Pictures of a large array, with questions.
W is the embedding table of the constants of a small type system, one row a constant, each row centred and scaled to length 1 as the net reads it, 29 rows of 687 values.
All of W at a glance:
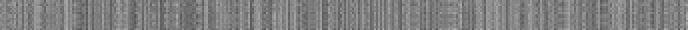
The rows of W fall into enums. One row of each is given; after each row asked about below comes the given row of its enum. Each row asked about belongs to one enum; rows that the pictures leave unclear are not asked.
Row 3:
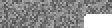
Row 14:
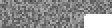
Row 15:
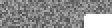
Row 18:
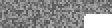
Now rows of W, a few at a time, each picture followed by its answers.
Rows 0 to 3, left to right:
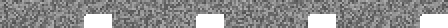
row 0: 3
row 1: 18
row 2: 15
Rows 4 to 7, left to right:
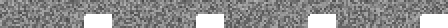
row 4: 15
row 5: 15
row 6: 3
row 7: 14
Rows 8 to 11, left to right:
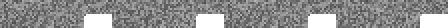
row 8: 3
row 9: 18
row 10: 3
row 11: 14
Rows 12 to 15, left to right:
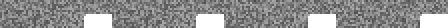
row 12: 18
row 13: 18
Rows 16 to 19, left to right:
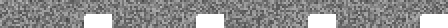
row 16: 15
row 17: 14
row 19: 14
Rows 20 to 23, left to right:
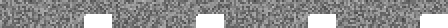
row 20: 14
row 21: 3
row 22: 14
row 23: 15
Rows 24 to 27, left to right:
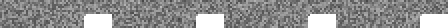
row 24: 18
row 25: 15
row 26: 3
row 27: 14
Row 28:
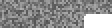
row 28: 18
